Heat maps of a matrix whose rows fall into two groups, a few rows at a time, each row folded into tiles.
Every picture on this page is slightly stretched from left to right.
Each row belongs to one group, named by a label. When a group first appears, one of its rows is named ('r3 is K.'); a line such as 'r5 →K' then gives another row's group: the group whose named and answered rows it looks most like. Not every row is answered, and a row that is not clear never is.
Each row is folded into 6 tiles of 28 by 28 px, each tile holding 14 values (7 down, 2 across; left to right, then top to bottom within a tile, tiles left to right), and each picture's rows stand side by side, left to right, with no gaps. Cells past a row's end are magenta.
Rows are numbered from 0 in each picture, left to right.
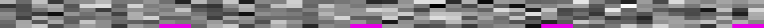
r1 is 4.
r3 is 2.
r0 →4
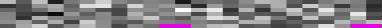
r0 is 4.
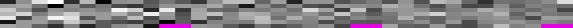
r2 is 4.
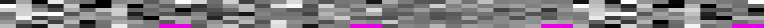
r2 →2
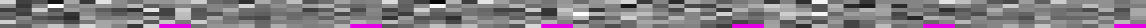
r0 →2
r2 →2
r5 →2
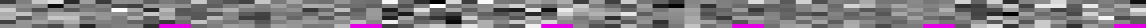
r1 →2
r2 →2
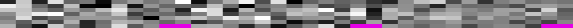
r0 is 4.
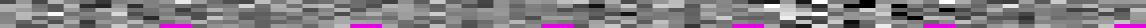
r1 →2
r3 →4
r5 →2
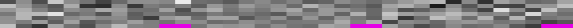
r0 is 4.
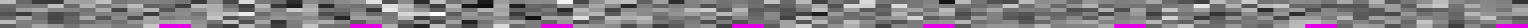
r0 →2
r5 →2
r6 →2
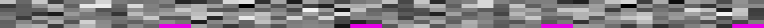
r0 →4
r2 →4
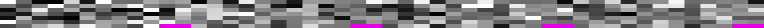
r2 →4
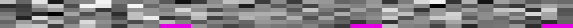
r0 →4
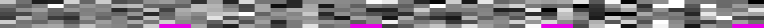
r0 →2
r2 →2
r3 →4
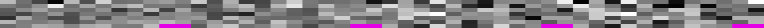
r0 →2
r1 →4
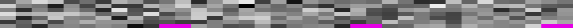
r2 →2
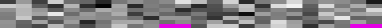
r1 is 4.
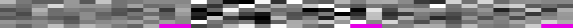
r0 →2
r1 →2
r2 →2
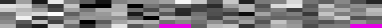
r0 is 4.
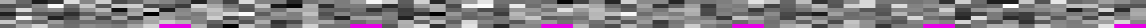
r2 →4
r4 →4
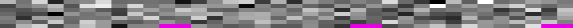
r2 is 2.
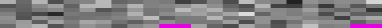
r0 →4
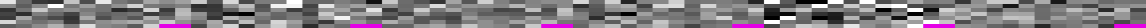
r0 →2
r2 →2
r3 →4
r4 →2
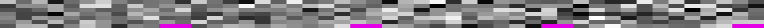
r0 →4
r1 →2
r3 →2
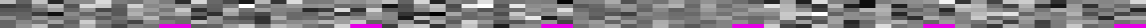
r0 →4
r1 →2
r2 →4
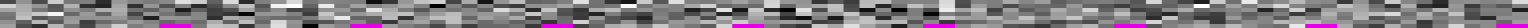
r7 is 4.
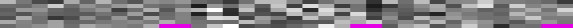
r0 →2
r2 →4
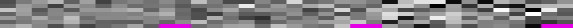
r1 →2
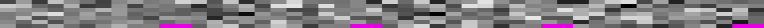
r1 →4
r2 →4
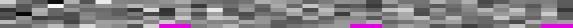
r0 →2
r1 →2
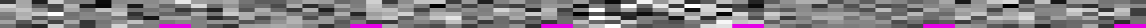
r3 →2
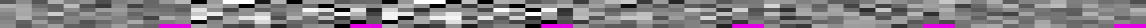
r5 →4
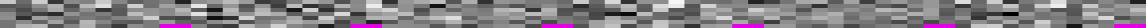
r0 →4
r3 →4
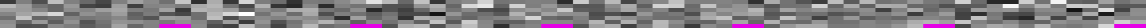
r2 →4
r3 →4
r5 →2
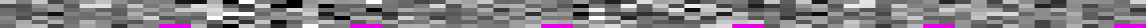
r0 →4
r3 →2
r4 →4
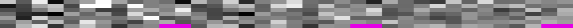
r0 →4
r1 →4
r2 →2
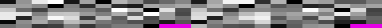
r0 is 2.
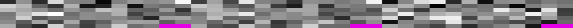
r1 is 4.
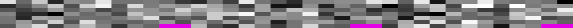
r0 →4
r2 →4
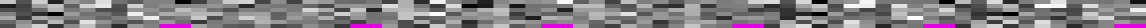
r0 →4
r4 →4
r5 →4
